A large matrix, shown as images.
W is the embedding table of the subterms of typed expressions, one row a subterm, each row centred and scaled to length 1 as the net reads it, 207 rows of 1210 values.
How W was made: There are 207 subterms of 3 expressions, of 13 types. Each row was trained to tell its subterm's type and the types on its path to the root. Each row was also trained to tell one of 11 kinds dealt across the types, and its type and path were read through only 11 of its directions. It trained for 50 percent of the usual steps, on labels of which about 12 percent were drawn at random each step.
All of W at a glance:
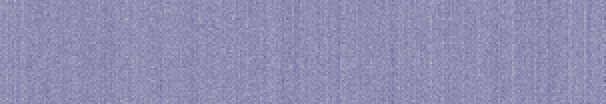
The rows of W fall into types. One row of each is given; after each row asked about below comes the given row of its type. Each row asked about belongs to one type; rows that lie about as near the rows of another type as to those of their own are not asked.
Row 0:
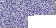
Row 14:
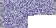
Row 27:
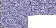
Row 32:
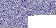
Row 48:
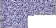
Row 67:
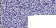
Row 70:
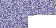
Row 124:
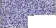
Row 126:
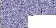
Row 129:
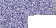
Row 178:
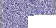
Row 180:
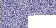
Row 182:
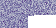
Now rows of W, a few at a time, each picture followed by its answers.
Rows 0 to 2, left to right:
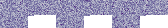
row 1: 178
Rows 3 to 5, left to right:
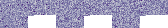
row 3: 48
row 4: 0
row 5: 27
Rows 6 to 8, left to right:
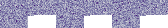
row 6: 27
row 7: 182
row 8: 178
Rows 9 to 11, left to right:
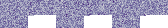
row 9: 129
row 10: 14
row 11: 124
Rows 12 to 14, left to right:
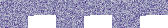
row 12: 178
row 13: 182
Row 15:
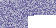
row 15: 14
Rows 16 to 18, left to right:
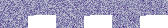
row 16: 14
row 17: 48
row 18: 129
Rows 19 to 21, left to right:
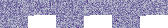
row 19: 67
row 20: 70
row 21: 124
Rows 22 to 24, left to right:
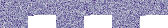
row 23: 129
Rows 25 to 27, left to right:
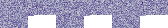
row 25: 32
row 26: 14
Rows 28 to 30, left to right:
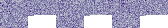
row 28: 0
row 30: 0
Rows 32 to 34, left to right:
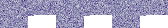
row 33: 0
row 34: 126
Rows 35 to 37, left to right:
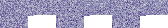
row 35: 70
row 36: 32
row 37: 32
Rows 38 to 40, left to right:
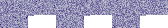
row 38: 178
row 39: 124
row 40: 48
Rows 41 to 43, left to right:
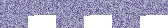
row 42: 48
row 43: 70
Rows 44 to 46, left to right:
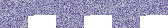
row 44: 14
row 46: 124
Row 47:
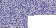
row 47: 124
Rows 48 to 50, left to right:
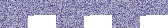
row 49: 67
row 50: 14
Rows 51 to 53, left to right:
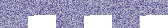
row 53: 126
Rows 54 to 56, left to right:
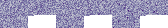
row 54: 124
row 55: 14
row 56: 129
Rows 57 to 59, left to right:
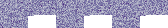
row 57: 27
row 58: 67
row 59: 180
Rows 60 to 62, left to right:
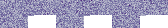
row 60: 27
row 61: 27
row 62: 180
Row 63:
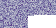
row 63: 48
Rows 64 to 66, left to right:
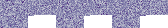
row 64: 182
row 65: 178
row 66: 32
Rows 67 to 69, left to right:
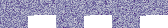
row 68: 129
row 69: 124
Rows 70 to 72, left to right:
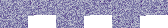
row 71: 129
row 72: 67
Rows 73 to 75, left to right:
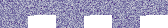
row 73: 70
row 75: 70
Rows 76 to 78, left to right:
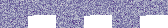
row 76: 0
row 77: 27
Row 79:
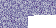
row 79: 0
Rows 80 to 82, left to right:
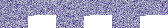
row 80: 182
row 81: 27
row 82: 0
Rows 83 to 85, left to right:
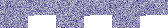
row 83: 67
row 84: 32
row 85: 32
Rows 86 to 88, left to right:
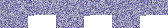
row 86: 182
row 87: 0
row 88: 67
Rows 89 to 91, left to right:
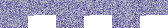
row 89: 67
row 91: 48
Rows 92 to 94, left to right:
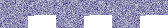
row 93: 0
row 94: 48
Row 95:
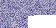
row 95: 14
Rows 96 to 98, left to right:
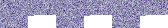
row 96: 27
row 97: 48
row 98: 180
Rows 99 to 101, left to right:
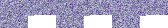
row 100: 129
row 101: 124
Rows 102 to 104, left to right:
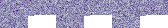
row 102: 182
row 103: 180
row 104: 27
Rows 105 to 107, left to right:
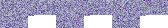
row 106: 14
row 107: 126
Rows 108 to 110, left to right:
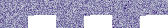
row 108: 48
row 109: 126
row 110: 129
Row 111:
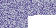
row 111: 14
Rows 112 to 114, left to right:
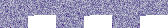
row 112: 124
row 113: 14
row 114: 32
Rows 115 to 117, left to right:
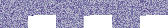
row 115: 48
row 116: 27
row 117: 67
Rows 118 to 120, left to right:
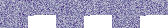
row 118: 180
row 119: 178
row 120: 126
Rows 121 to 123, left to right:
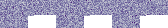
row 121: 180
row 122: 48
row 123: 124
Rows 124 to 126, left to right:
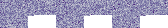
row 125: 124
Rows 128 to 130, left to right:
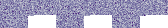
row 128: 180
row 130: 124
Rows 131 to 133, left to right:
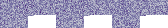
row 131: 0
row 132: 0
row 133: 178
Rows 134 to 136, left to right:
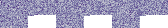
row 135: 124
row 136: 27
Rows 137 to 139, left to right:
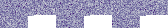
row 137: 180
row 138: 182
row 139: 126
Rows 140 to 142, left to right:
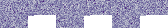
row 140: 14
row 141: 126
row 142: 48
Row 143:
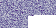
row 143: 178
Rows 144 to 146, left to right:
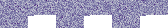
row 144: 178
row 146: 178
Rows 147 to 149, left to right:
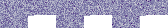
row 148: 180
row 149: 180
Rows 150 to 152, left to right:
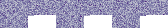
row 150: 48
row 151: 48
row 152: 126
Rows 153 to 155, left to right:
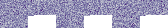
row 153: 32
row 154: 48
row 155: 180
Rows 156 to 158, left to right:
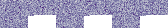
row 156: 178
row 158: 27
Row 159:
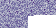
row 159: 14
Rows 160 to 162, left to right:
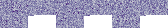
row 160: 178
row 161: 178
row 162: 67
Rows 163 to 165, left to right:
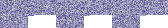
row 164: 70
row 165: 129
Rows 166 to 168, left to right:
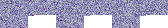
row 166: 178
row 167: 180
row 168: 27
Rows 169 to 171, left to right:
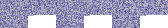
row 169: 180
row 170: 48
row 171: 182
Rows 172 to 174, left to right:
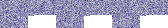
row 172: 124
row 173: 180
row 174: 70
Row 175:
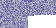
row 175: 178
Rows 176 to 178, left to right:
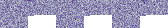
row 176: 178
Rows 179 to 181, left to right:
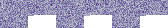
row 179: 0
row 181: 0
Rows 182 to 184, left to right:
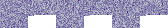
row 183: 0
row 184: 32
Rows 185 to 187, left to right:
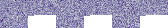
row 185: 48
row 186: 27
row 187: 180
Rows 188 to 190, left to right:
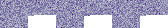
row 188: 67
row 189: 32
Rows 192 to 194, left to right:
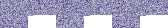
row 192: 180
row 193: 178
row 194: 180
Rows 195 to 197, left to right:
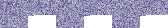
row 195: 67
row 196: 0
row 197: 0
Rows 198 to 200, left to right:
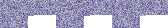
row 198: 14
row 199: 14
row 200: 129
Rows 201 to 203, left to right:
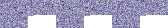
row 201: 129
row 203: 67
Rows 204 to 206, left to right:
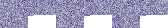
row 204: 0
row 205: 32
